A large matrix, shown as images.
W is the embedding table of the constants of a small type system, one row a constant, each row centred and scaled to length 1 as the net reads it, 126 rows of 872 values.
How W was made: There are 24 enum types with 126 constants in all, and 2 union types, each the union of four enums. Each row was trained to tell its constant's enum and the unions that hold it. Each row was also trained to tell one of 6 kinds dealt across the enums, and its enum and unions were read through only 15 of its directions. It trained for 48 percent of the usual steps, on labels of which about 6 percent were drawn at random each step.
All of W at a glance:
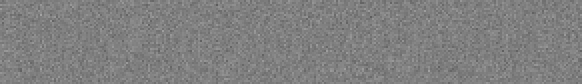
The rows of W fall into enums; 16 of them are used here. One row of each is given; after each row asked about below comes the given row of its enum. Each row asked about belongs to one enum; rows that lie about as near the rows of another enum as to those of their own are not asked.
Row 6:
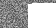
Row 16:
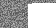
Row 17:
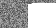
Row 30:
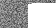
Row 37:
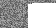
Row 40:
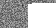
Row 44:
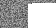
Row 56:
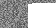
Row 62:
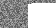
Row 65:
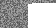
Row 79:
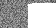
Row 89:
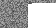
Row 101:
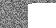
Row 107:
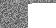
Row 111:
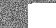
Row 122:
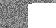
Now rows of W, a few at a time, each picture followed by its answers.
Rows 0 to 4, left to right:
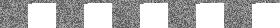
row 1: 17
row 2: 30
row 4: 30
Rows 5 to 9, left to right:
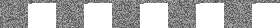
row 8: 101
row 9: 44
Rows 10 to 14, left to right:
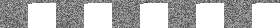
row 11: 89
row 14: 17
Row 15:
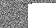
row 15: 111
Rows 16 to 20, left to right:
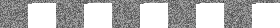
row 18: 111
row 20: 30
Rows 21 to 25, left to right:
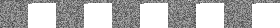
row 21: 44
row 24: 101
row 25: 65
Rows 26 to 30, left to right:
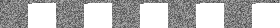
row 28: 17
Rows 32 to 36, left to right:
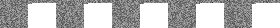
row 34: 17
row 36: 17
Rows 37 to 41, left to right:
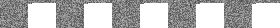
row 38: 65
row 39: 40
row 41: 56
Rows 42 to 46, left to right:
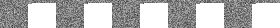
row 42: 65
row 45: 65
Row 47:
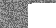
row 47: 30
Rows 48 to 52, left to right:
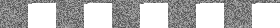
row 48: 65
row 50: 37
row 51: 6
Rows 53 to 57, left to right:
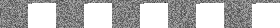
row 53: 37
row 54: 44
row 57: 37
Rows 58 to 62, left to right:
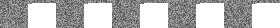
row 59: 37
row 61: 37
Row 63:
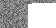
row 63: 62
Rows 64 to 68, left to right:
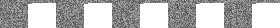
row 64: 17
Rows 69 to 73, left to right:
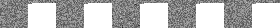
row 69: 37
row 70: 111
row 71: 6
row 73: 65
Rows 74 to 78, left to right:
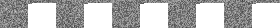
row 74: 101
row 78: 62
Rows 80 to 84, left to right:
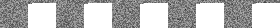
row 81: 30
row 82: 89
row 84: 44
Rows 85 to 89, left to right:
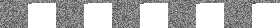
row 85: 89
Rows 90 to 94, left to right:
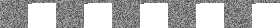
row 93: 16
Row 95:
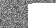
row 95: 111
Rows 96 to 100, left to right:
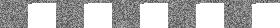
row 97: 89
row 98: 40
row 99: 30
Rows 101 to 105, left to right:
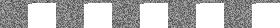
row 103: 111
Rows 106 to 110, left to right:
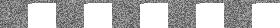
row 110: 62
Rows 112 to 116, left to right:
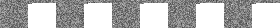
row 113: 101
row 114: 16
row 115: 40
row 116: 40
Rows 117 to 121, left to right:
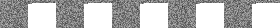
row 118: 6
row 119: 89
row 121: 62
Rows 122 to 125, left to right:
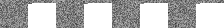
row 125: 111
